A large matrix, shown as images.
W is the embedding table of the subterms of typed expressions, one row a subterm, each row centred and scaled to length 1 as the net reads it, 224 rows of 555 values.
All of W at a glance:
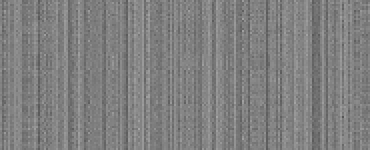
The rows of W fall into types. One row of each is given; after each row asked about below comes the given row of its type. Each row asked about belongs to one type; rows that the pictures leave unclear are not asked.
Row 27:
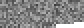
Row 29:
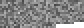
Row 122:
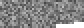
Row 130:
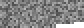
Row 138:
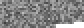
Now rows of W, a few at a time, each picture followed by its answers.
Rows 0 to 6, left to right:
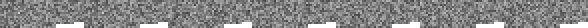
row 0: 29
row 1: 29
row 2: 130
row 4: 122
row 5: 122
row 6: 130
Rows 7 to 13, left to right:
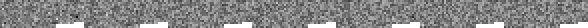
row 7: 27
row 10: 130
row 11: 29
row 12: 122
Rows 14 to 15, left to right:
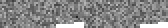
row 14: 27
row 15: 130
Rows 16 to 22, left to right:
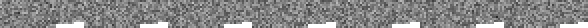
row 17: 122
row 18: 130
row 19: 27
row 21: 27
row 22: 29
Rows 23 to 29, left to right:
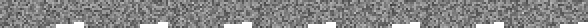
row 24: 138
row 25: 130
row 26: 130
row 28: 130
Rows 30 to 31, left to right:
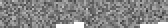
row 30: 122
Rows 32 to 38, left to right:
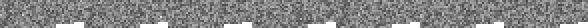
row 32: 130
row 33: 130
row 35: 138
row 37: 138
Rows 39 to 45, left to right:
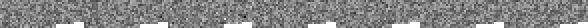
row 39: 138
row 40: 29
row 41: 27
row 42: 122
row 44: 138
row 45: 138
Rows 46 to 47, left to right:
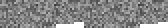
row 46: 27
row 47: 27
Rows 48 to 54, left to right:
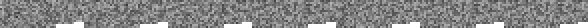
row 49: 138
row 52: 130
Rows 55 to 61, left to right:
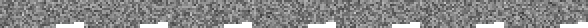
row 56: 138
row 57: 138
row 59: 29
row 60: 130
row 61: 122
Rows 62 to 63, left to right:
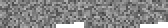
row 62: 130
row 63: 122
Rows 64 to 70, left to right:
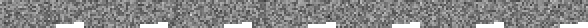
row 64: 138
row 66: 130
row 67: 29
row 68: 27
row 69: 122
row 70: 29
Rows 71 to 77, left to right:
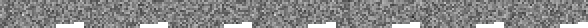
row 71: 130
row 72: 27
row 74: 130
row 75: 29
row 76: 130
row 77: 130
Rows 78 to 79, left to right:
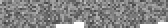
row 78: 138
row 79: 138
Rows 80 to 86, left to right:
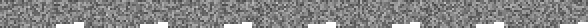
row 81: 122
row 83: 130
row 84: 122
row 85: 130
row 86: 138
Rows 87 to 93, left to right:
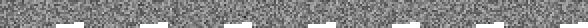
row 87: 29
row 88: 27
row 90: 122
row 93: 122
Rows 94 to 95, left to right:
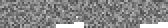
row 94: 29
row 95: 27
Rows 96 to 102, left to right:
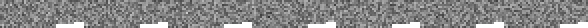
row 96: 27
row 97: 122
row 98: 29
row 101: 122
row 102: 138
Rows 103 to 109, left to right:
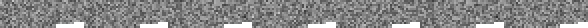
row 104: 130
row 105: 29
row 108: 29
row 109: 27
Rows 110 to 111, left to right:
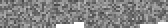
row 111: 138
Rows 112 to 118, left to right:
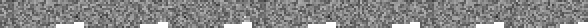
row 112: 29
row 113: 122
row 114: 130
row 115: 29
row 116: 122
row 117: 29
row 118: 29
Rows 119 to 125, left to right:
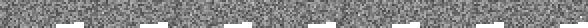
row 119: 130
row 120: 29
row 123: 130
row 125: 29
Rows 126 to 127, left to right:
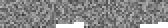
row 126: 27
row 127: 122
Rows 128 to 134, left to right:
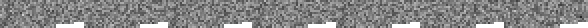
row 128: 130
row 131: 29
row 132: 130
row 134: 27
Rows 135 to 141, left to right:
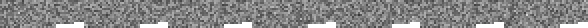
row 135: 29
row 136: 138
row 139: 27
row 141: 130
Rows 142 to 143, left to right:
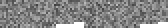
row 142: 27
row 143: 130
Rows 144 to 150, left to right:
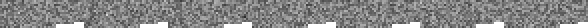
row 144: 29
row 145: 130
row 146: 29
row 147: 27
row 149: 138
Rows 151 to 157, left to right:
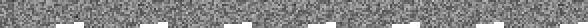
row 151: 29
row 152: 27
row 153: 29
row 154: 138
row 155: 138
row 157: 27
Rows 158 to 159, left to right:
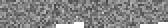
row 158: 27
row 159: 29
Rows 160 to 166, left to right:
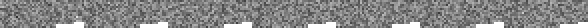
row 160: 130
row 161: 130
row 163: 130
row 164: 122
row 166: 29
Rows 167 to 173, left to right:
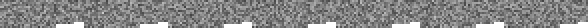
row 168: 29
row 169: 138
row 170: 122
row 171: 27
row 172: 29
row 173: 138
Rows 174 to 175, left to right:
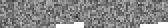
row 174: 29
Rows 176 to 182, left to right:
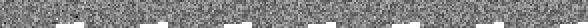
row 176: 27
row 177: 138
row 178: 138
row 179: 29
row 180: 27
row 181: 122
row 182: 138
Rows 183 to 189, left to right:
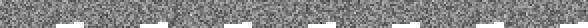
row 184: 122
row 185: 130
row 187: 29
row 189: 138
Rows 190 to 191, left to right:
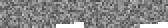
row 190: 122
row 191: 29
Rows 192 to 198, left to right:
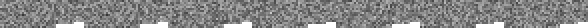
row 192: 27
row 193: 27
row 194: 138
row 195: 29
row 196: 27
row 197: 122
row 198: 27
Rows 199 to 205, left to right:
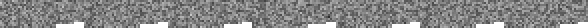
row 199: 122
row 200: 130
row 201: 122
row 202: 29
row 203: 138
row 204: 130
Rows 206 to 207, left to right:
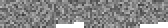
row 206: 27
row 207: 27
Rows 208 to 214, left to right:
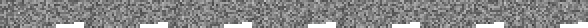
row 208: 29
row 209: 130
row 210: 29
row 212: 130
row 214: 122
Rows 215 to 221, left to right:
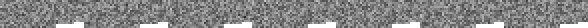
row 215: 27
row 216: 138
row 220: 138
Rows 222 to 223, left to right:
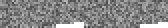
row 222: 27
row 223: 122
